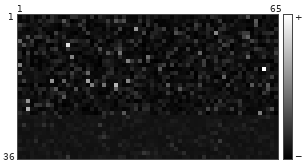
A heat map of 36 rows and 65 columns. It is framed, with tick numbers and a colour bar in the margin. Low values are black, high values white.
The texture is fine-grained noise. The bottom part is calmer, past a seam about 70% of the way down. The values are skewed, with a long tail toward high values. On average the colour sits 10% of the way up the scale. There is no overall slope. The halves do not mirror each other.
